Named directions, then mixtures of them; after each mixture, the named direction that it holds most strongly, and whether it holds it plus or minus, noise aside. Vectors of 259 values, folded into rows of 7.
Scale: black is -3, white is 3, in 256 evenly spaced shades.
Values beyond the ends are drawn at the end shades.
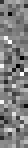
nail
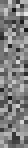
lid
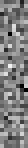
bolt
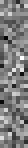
nail, minus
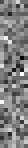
nail, plus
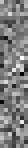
nail, minus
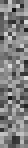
lid, plus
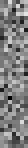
lid, plus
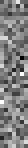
nail, plus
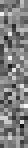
bolt, minus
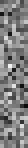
bolt, plus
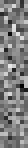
bolt, plus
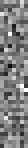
bolt, minus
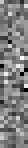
nail, minus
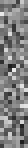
bolt, minus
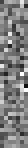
bolt, minus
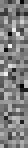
bolt, plus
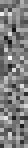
bolt, minus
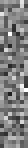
bolt, minus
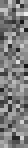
lid, plus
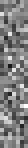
bolt, minus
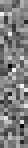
bolt, minus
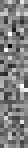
bolt, minus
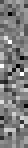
nail, plus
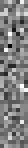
bolt, minus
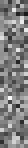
lid, minus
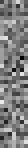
nail, plus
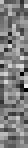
bolt, plus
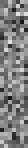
lid, plus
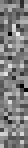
bolt, plus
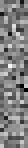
bolt, plus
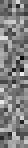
lid, minus
